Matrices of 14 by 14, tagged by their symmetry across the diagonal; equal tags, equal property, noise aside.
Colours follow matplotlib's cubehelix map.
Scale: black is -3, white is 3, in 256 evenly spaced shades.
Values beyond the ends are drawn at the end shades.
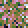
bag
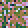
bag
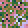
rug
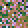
bag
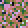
rug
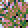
rug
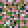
bag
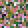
bag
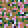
bag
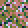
bag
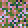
bag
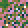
rug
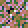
rug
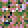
bag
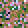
bag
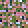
bag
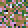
bag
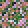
rug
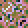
rug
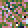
bag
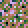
rug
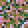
rug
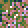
rug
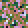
bag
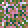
rug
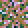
bag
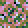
rug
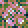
rug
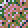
rug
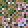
rug
